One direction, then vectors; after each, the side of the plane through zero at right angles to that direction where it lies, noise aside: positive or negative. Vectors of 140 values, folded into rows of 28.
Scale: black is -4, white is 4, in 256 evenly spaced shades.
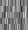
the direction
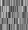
negative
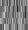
negative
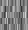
positive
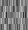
negative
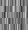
positive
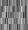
negative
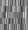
positive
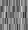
negative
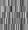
positive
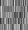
positive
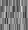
negative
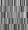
positive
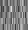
negative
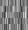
positive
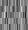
negative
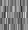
positive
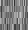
negative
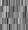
negative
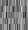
negative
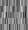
negative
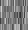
positive
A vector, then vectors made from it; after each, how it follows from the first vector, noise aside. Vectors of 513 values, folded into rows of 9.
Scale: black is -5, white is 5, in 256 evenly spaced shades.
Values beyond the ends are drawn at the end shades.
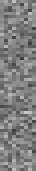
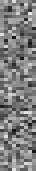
scaled up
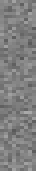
shrunk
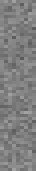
shrunk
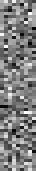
scaled up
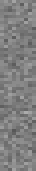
shrunk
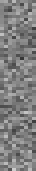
copied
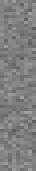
shrunk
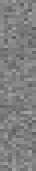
shrunk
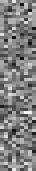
scaled up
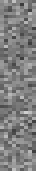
copied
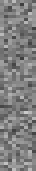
copied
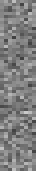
copied
